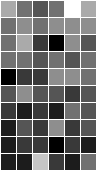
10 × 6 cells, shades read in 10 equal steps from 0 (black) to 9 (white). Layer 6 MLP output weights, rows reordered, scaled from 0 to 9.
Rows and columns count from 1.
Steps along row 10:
same up down down up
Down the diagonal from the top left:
6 5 2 4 5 3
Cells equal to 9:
1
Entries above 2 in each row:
6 6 4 6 3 5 2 3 0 2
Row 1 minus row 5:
6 2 1 -1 4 2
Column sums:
26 33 30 29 38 36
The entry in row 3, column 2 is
6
